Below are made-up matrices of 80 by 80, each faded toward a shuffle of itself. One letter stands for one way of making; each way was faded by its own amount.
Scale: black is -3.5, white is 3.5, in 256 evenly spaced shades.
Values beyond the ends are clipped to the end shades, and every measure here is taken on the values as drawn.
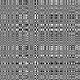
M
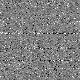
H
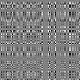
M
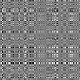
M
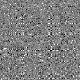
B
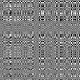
M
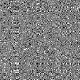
B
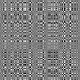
M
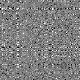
B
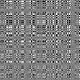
M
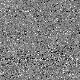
H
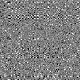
B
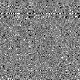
B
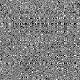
B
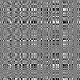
M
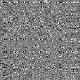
B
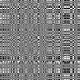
M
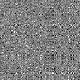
B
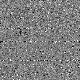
H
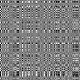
M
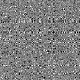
B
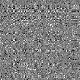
B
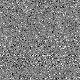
H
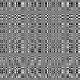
M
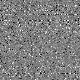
H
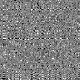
B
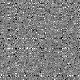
B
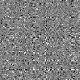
B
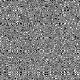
B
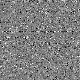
H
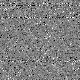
H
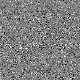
H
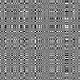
M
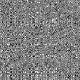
B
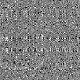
B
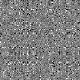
B
